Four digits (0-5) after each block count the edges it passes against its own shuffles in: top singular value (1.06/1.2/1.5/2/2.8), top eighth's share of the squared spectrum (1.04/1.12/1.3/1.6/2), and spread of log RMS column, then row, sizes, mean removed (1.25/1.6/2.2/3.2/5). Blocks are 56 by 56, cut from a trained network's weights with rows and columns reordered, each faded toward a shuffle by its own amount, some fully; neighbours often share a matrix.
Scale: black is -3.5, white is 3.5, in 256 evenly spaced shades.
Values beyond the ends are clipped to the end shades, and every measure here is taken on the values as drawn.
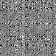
3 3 0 3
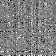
3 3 0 2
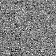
2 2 0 1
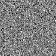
2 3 1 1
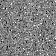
0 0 0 0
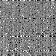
3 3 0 3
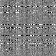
3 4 0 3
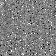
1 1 0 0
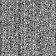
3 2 0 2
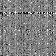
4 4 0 3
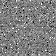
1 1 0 0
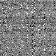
2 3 2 0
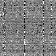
3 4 3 0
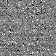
2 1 1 0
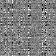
3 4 3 0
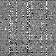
3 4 3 0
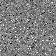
0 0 0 0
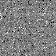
1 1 1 0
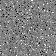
0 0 0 0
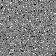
0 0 0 0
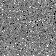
0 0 0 0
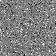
0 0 0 0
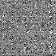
2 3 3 0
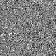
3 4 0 2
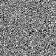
2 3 1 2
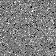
1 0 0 0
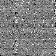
2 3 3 0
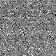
1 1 1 0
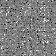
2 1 1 0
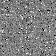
1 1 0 0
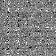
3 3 2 0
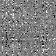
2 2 2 0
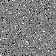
0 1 0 0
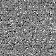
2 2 1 0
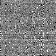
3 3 2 0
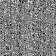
2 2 0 1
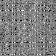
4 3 0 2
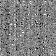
3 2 0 1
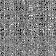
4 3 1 2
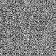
3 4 1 2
